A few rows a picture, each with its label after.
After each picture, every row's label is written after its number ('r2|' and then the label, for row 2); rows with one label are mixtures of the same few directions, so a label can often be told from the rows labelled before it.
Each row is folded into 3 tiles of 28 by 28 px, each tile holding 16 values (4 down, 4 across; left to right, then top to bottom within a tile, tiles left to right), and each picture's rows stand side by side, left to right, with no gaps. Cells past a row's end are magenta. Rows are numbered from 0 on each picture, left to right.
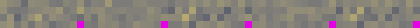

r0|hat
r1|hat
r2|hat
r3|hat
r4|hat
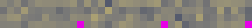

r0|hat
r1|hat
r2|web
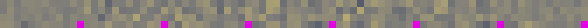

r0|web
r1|hat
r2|web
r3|web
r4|hat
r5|web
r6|web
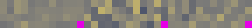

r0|web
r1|web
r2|hat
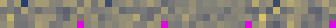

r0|hat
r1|hat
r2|hat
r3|hat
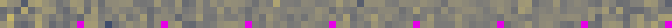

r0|hat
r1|web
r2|web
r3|hat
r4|hat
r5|hat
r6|web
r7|hat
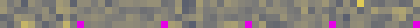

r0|web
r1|hat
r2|web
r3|web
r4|hat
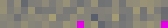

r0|hat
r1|web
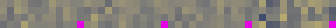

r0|web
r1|hat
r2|web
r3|web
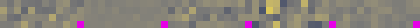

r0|hat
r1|hat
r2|hat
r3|web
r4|hat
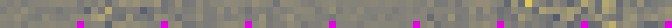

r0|hat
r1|hat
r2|web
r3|hat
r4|hat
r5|web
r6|hat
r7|web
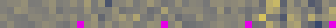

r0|web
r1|hat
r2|web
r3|web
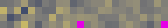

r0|hat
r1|web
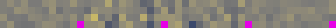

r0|web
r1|web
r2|web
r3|hat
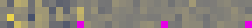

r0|web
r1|web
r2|hat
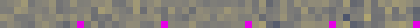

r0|web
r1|web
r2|hat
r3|web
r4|web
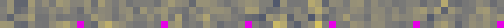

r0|web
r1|web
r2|hat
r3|web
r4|web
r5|hat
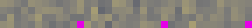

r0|hat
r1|web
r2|web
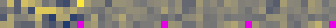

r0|hat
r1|hat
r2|web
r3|web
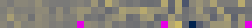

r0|web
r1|hat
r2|web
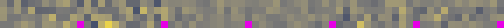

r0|hat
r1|web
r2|web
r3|web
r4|web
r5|hat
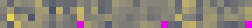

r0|web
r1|web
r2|web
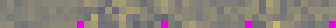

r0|web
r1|hat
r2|web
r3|web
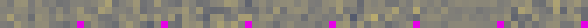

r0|web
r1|web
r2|hat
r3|hat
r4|hat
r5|hat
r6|web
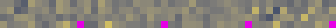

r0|web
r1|web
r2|hat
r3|hat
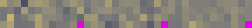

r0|hat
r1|web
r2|web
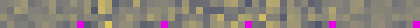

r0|web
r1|web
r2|hat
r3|web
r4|web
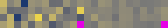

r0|hat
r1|web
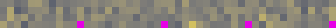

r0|web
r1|hat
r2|web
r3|web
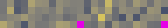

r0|web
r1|hat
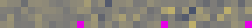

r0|hat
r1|hat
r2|hat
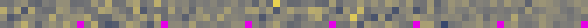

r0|hat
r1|web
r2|hat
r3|hat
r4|hat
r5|web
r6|hat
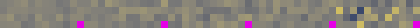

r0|web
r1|hat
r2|hat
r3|hat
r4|hat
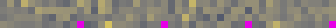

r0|hat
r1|web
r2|hat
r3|web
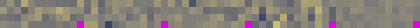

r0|hat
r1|web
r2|hat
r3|web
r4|web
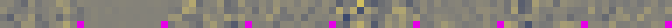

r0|web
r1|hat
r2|web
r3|hat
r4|hat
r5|web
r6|web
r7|hat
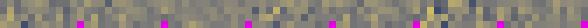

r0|web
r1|hat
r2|web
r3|hat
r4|hat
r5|web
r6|web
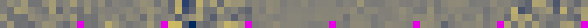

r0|web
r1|web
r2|web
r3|web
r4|hat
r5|web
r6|web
